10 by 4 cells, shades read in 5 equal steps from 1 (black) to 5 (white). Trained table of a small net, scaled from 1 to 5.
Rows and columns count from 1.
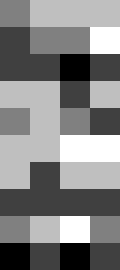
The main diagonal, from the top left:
3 3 1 4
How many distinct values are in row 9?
3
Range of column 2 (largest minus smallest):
2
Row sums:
15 13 7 14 12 18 14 8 15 6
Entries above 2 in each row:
4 3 0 3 3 4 3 0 4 0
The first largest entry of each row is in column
2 4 1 1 2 3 1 1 3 2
